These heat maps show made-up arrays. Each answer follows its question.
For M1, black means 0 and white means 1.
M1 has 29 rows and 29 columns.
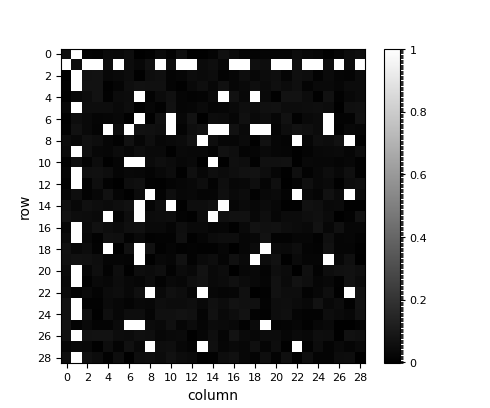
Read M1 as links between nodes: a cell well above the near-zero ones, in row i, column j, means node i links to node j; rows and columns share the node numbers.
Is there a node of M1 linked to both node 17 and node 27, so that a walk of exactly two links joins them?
no
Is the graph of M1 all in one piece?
no
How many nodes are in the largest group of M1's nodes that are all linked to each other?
4
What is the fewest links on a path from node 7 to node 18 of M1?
1
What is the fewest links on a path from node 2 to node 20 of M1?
2
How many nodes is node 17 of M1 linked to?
1
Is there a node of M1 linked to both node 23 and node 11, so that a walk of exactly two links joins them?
yes
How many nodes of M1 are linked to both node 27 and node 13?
2
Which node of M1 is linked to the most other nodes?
node 1
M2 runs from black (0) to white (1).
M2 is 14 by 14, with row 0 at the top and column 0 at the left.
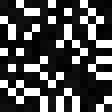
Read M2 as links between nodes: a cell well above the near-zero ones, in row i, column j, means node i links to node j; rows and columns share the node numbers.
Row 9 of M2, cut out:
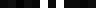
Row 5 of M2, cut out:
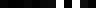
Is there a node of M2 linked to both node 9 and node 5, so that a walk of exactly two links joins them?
yes
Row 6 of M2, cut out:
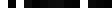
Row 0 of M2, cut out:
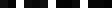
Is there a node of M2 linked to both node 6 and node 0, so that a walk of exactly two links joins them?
yes
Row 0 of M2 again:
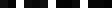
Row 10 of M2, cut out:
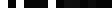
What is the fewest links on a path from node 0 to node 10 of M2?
1
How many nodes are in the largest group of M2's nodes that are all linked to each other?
5
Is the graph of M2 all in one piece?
no
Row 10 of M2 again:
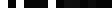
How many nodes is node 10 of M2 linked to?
3
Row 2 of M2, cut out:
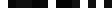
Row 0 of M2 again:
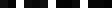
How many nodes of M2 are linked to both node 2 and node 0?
2
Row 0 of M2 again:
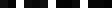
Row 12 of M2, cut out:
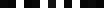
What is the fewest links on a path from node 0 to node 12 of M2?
2
